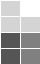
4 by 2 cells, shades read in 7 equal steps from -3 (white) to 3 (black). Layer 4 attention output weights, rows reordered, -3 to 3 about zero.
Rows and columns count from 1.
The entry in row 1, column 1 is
-2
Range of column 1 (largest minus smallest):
3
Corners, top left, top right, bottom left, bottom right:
-2 -3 1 0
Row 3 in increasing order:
0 1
